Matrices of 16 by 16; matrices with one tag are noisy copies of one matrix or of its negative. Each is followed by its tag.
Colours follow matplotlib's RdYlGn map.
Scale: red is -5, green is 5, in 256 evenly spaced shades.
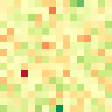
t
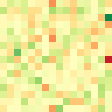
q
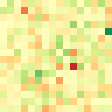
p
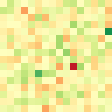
p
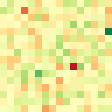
p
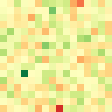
t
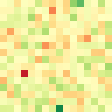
t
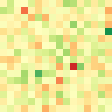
p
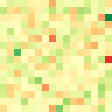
q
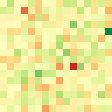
p
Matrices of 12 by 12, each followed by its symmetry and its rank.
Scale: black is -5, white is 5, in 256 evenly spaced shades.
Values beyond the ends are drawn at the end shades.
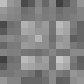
symmetric, rank two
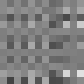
neither, rank two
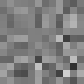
antisymmetric, rank two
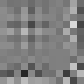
antisymmetric, rank two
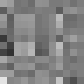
neither, rank two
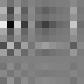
neither, rank one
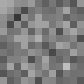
symmetric, full rank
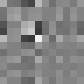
symmetric, rank two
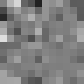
antisymmetric, rank two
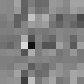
neither, rank two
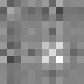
symmetric, rank two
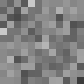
symmetric, full rank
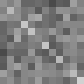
symmetric, full rank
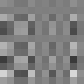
neither, rank one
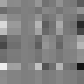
neither, rank one
